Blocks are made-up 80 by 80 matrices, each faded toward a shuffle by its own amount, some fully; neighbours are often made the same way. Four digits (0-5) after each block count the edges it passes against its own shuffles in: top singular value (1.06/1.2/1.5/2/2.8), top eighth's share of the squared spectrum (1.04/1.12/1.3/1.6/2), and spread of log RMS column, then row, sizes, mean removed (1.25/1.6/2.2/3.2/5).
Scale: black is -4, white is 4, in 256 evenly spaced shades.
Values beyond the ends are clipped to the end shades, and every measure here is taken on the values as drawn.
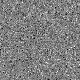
2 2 0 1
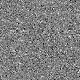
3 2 0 0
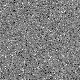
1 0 0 0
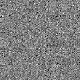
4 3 2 1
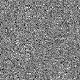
3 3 1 1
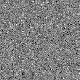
3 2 1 1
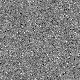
0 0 0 0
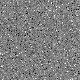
0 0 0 0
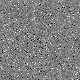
0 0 0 0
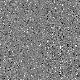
1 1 2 0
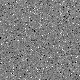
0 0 0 0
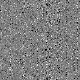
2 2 3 0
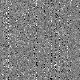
2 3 3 0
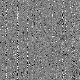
2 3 3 0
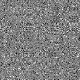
4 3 2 2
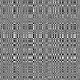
5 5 4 4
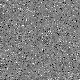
2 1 0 0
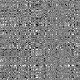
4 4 3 3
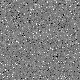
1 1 0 0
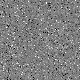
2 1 0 0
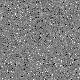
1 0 0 0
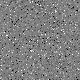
0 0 0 0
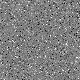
2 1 0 0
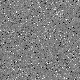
2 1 0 0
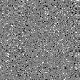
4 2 1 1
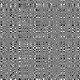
5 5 4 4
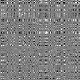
5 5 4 4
